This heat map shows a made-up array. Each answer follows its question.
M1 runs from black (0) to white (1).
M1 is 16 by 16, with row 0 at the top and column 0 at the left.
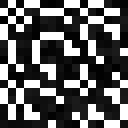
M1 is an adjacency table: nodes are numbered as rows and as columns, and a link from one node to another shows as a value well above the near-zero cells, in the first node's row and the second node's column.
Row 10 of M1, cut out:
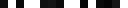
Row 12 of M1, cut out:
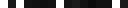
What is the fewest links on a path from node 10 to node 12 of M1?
3
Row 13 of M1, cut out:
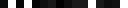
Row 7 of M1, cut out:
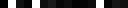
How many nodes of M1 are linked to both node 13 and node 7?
1
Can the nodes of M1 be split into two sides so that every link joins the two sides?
yes
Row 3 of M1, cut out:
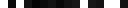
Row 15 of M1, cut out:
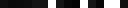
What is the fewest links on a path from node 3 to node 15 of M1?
2
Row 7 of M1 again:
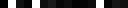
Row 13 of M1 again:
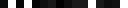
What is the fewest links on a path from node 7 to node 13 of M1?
2
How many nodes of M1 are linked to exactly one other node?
0
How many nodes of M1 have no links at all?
0
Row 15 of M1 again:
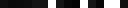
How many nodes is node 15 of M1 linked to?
4
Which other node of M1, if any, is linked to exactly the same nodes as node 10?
none
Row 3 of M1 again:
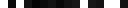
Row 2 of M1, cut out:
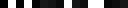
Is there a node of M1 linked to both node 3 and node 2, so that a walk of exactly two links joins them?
no
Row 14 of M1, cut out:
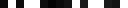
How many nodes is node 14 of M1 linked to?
7
